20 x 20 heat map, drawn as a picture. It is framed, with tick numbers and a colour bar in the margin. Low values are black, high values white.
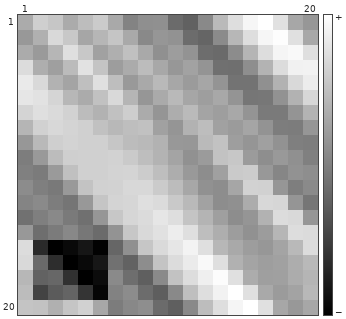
Grain: diagonal, down to the right. Odd patch: lower, in the bottom left. Ninth with the lowest average: bottom left. Mirror symmetry: none. Roughest part: bottom left.
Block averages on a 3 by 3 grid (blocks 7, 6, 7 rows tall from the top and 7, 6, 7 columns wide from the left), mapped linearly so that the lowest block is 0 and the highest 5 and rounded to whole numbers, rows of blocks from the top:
534 / 443 / 045
